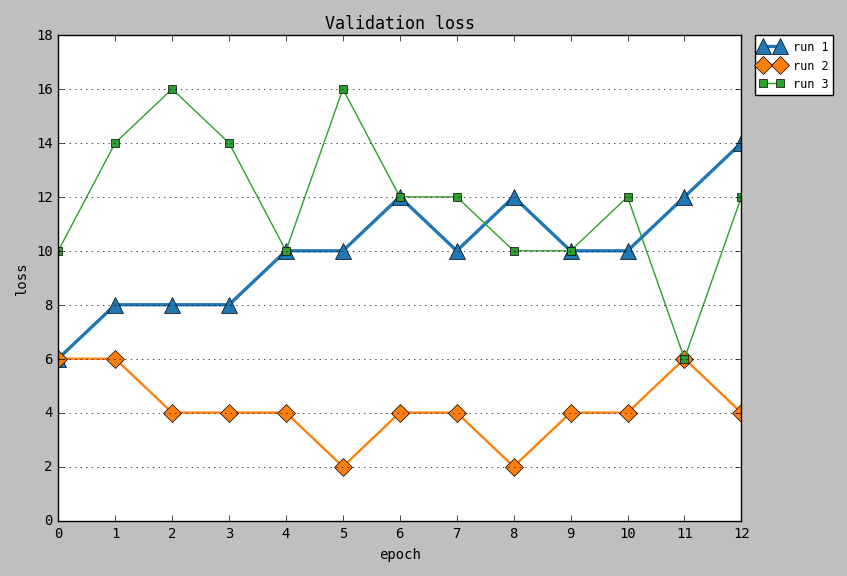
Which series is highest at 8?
run 1
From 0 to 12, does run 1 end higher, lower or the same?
higher
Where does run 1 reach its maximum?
12
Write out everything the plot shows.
Title: Validation loss
x-axis: epoch, ticks 0 1 2 3 4 5 6 7 8 9 10 11 12
y-axis: loss, ticks 0 2 4 6 8 10 12 14 16 18
Legend: run 1, run 2, run 3
Values:
run 1: 6 8 8 8 10 10 12 10 12 10 10 12 14
run 2: 6 6 4 4 4 2 4 4 2 4 4 6 4
run 3: 10 14 16 14 10 16 12 12 10 10 12 6 12
